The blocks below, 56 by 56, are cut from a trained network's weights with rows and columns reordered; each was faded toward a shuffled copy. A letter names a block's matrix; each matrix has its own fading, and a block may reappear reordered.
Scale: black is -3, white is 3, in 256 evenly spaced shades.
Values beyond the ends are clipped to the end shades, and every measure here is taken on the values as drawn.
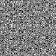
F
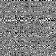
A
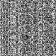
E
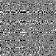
A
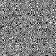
F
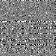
A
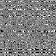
A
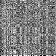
E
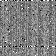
E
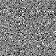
F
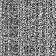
E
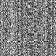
E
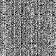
E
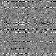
A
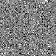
F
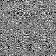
F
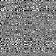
A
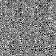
F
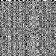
E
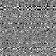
A
